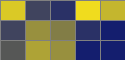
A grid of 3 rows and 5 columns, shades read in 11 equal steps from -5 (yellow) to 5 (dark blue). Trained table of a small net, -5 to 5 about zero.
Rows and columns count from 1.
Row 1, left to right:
-4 3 4 -5 -3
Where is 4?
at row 1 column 3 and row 2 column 4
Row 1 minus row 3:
-6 5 5 -10 -8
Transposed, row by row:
-4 3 2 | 3 -1 -2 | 4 0 -1 | -5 4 5 | -3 5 5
